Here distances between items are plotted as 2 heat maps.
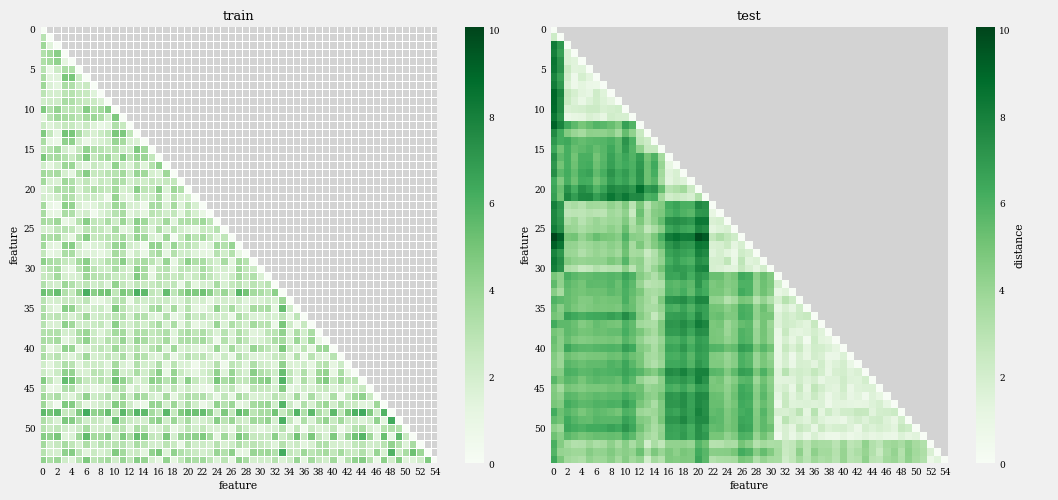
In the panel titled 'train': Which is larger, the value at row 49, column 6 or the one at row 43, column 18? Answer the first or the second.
the second
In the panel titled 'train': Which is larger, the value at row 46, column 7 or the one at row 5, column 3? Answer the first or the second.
the second
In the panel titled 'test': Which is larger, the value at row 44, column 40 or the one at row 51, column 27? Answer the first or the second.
the second
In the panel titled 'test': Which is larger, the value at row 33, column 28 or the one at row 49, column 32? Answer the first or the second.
the first
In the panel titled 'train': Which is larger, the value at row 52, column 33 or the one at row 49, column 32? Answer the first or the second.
the first
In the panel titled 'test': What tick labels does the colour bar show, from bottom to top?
0, 2, 4, 6, 8, 10
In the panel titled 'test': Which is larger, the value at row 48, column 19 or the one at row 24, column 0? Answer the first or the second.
the second
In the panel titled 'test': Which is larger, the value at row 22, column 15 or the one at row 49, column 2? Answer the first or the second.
the second
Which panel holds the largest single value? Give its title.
test
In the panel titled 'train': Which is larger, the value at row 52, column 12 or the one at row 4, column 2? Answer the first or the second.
the second
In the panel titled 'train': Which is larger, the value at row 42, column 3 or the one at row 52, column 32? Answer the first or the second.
the first
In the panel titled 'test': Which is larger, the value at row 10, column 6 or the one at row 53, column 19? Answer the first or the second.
the second
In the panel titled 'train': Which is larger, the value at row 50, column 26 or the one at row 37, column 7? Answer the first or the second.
the second
